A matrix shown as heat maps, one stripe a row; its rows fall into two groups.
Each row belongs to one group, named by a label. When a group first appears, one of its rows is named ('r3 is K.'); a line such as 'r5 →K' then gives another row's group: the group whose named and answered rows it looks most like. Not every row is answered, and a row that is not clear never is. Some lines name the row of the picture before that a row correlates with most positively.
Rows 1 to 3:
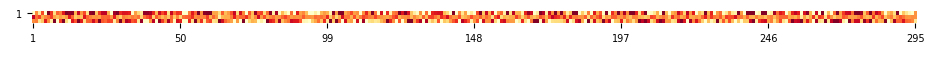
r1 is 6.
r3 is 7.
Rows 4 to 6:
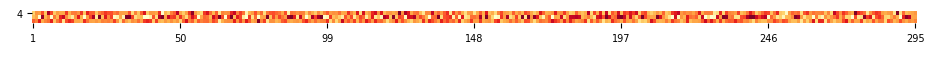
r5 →7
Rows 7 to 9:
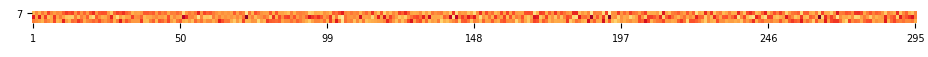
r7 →6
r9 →7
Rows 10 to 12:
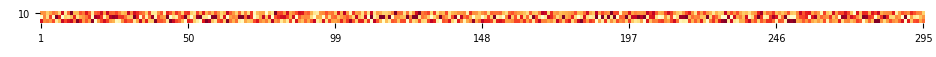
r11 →6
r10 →7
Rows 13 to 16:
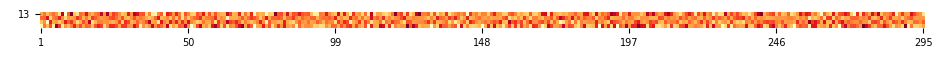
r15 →7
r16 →6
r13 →7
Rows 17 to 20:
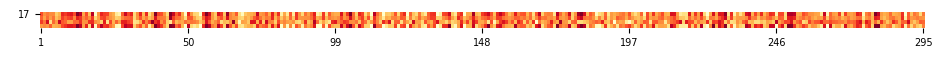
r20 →6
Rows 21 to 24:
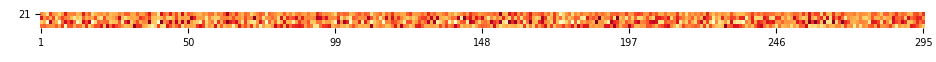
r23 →7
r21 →7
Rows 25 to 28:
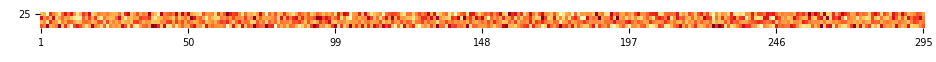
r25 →7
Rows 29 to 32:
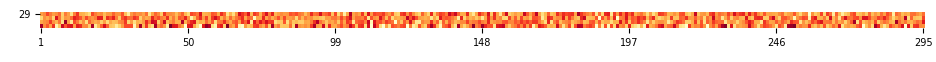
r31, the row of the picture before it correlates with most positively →28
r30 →6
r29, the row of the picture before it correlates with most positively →28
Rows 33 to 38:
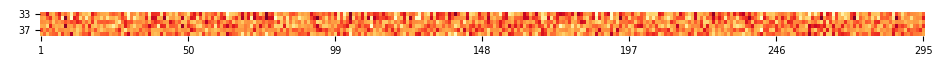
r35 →6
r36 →7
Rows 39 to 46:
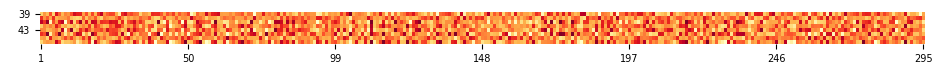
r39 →6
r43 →7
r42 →6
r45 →7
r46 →6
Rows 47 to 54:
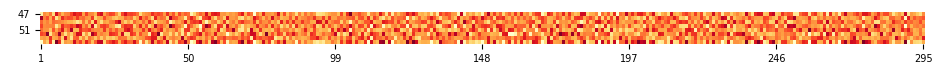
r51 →7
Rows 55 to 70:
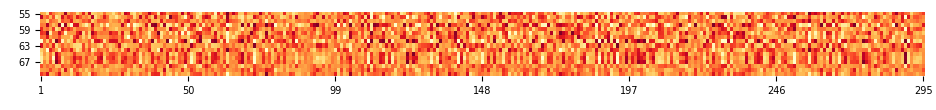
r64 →7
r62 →6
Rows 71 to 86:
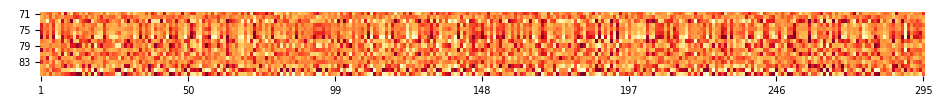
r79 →6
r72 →6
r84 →7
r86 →6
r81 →7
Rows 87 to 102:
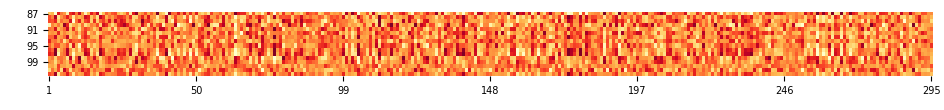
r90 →6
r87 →7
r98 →7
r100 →7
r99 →7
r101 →6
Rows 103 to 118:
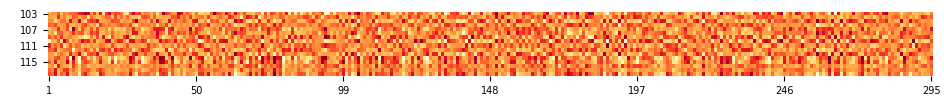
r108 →7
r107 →7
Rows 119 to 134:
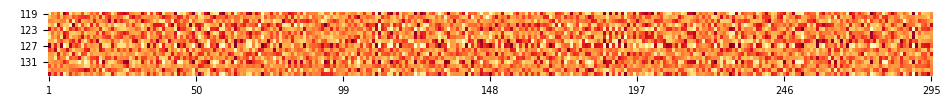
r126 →7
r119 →6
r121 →7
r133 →6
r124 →6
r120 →6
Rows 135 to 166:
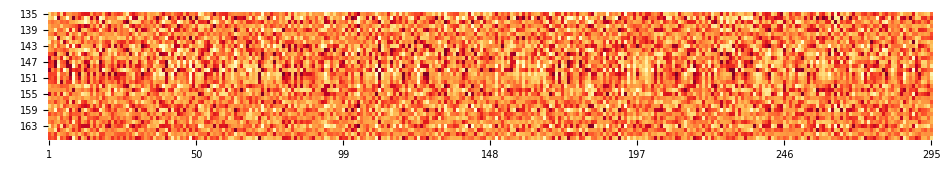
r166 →7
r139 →7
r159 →7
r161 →7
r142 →6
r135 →6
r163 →6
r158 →6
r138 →6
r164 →7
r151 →7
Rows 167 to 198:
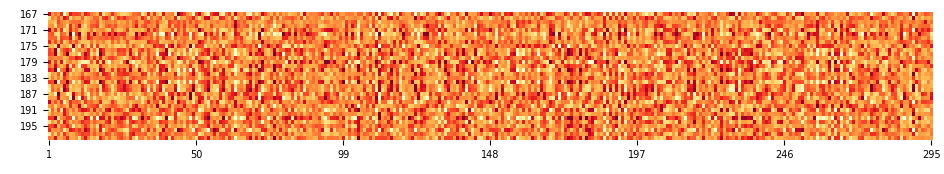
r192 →6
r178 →6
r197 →6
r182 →6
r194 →6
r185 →6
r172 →7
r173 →7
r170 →7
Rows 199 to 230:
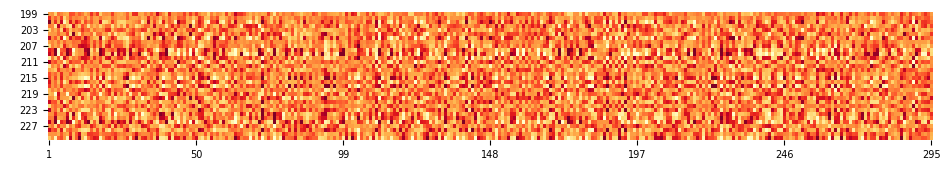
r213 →7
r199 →7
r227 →7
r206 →6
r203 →6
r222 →6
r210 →6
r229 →7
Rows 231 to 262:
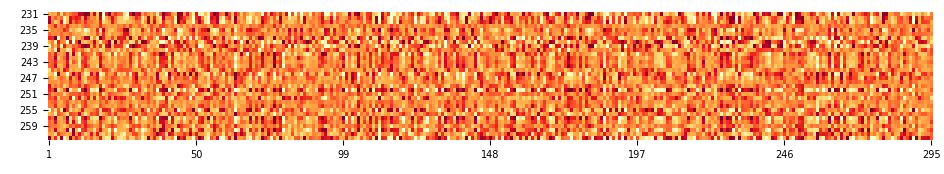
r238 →7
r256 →7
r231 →6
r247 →7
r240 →7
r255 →6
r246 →7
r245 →6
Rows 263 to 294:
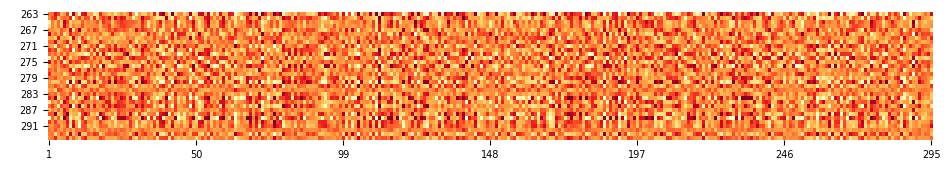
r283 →7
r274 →6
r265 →6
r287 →6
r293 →7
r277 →7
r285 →6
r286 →7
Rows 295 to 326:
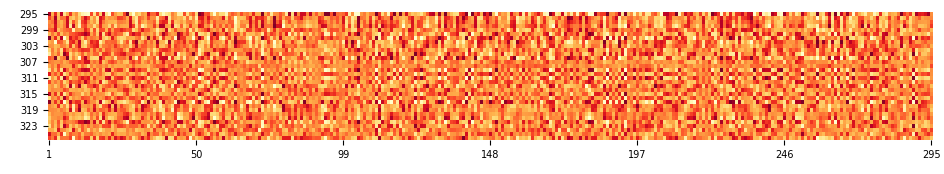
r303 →7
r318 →7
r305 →6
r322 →6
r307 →6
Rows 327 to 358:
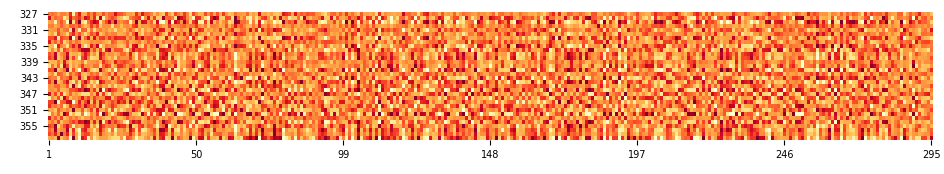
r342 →7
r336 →6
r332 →7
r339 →6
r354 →6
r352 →6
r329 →7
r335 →7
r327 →7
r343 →7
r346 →6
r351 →7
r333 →7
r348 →6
